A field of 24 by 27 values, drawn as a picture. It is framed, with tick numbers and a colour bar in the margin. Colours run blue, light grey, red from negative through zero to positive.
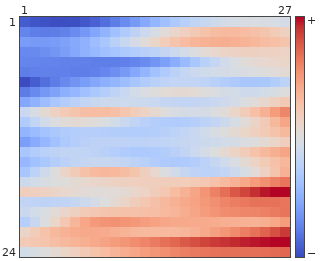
The bottom right is the ninth with the highest average. Streaks run across, left to right. The top left is the ninth with the lowest average. No lone cell stands out from its neighbours. There is an overall slope up to the bottom right.
